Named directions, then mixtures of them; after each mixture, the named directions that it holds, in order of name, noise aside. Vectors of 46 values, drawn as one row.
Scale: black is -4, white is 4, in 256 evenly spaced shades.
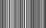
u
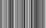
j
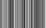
j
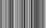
j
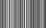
u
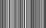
u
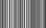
u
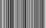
j, u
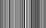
j, u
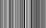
j, u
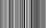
j, u
